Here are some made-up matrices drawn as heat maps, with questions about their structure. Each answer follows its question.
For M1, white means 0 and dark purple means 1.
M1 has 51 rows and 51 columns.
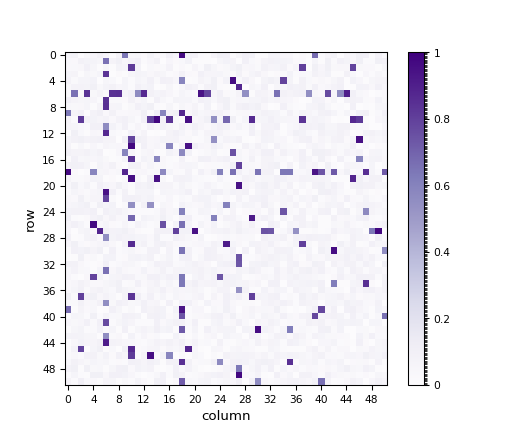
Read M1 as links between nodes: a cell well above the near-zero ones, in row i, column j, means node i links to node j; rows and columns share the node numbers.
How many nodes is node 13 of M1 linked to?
3
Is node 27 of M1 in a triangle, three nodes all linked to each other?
no
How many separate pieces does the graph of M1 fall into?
4
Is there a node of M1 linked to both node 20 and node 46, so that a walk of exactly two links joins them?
no
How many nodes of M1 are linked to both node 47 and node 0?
1
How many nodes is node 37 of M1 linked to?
3
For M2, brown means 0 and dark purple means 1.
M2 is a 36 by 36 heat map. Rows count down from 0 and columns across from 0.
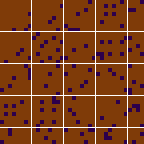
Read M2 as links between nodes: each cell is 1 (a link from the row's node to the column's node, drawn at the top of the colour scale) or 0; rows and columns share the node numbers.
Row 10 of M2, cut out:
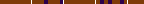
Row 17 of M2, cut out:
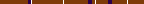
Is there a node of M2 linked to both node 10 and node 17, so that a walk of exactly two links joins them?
yes
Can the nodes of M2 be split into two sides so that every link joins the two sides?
no
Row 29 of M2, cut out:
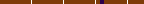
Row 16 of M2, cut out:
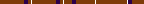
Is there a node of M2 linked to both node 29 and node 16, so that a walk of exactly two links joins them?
no
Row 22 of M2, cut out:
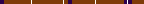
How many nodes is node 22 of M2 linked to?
4
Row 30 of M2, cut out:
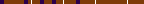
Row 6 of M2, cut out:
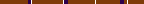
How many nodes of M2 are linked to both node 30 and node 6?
0
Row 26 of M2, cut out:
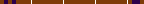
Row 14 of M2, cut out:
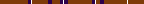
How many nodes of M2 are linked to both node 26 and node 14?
0
